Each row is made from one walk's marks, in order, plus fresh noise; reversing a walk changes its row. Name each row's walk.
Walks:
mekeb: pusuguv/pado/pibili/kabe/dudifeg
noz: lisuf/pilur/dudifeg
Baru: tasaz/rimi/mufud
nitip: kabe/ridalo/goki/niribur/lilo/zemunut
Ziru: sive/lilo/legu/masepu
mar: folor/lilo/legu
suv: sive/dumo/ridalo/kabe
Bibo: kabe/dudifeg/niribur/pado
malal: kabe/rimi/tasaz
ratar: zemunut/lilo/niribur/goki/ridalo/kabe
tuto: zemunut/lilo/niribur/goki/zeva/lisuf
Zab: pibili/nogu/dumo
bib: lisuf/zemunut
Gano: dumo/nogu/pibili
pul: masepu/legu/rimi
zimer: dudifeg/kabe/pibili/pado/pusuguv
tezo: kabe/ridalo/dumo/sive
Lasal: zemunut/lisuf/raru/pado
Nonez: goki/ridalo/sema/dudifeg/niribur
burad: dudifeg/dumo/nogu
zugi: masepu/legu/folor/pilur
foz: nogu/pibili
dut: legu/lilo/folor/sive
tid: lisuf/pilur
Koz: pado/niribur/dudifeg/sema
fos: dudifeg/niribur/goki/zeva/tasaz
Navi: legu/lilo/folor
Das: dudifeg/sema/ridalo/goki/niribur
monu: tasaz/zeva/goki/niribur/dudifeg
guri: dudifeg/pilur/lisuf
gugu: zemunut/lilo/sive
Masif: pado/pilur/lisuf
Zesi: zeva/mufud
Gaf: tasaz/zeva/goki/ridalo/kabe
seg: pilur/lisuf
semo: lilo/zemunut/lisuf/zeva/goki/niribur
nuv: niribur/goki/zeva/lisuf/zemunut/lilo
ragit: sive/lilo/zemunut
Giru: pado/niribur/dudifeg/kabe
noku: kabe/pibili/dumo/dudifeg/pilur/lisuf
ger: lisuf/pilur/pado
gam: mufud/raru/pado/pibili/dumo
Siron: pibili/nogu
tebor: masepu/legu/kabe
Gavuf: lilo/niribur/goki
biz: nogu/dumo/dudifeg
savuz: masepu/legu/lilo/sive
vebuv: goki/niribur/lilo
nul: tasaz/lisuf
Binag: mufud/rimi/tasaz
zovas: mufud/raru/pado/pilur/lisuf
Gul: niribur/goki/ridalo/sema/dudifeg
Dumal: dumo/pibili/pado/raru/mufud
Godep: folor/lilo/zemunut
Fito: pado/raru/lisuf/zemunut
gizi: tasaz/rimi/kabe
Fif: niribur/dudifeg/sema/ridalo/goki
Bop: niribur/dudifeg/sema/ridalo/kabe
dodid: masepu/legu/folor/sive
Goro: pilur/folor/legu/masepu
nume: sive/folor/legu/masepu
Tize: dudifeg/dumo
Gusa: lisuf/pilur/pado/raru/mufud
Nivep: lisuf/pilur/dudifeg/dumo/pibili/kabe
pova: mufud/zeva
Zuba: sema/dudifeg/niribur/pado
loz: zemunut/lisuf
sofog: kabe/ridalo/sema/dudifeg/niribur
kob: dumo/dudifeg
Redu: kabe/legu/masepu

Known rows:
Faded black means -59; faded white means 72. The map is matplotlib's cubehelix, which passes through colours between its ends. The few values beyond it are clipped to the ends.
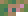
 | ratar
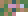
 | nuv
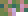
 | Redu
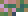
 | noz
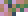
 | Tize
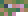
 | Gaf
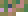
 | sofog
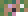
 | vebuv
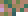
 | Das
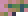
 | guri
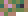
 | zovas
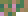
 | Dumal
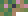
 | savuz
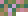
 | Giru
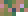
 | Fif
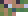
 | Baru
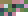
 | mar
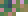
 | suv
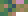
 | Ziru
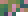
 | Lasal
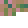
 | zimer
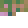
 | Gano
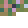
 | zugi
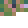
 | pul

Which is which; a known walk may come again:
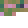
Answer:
gam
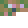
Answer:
monu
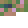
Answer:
tezo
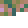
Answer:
Das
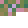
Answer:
Giru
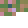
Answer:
noku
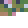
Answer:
Binag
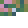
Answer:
tid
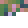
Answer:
Lasal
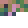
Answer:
loz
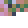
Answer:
Tize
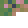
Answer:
savuz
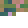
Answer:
ragit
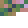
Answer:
nume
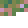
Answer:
Nonez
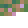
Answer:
nitip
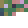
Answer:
dut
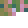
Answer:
Redu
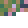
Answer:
Fito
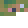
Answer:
Gul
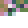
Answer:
pova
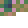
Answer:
suv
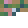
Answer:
ger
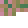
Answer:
zimer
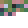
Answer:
mar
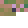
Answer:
fos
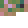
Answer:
zovas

